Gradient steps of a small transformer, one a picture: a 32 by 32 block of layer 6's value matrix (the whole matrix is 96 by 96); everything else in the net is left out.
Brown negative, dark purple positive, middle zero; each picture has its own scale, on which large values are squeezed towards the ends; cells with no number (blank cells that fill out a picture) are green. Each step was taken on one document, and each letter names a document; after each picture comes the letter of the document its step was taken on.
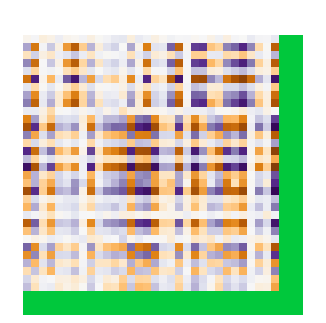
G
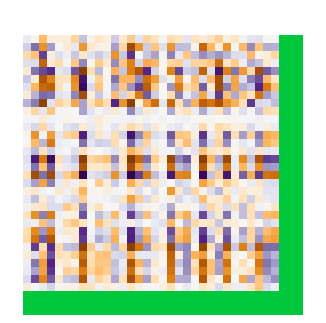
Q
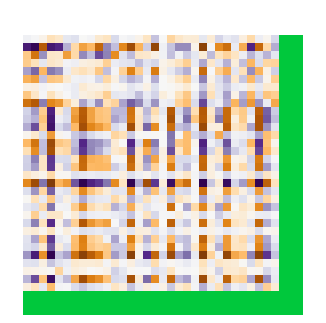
Q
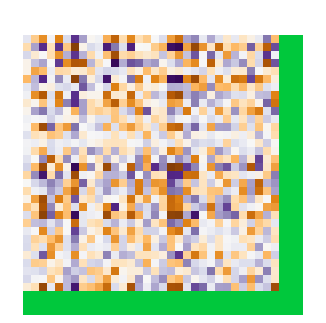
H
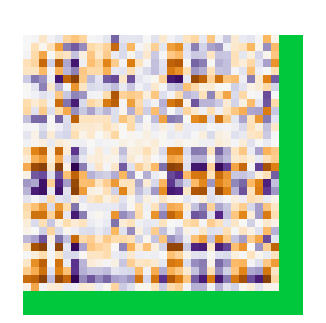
H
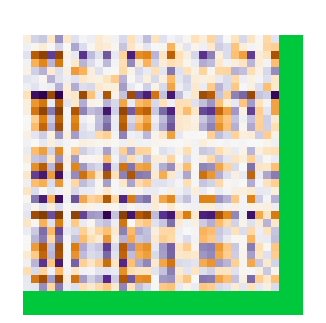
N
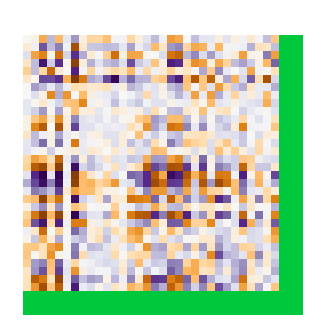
H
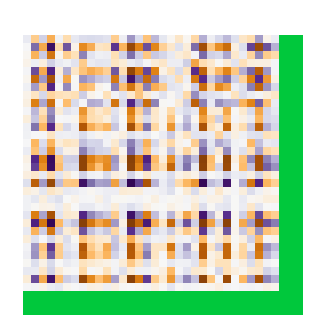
Q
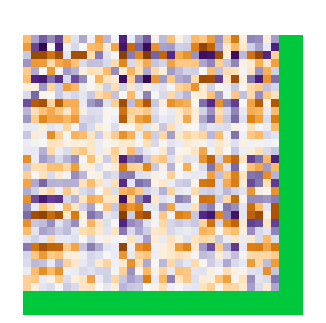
N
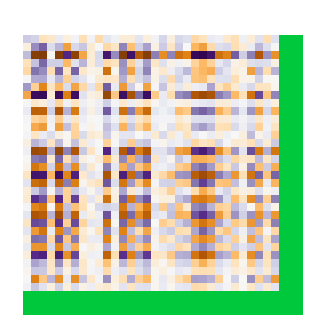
N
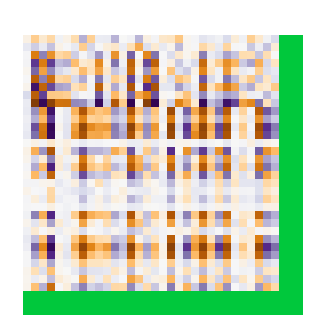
Q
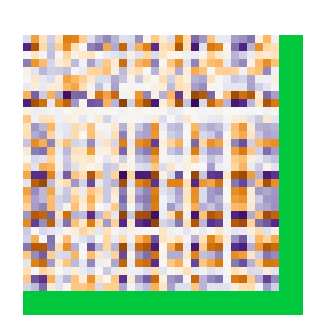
G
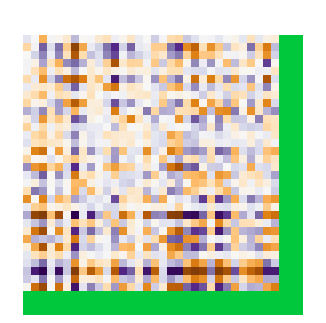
H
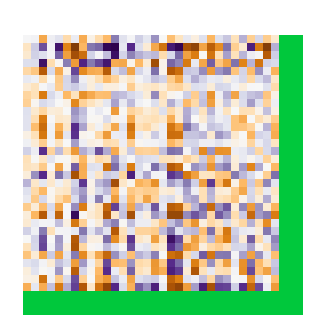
H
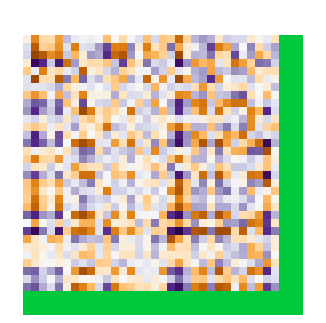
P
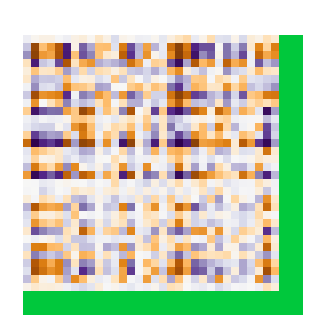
P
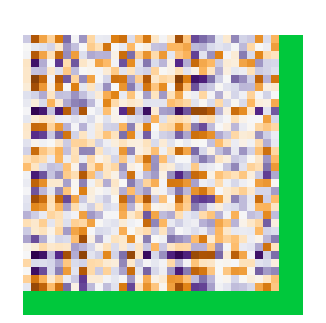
P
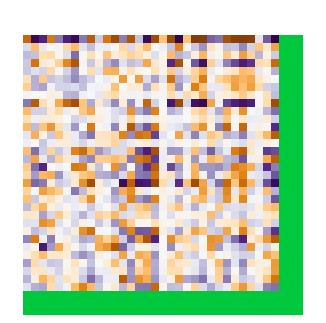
G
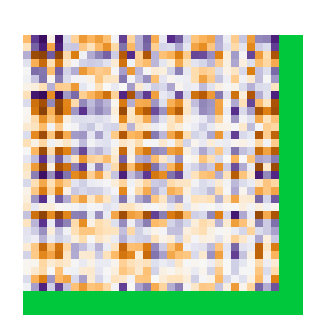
N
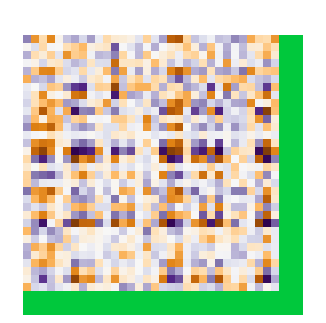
P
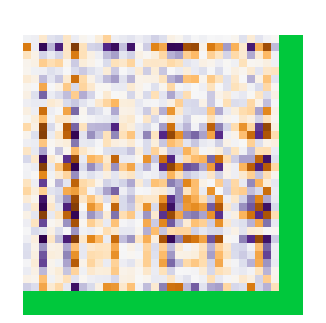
H
